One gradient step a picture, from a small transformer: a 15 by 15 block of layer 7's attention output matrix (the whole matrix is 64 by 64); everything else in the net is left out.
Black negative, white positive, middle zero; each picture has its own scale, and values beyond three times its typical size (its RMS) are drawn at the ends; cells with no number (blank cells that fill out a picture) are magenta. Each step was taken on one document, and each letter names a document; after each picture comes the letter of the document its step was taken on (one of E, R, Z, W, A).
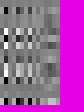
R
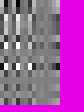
R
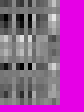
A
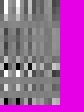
R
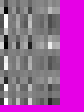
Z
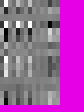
Z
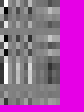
Z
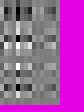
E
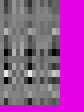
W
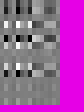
E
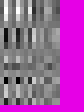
R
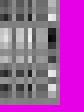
A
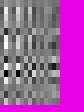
R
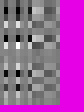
E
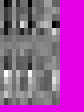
W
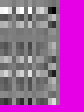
A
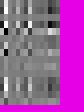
Z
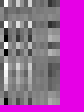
Z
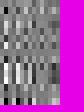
R
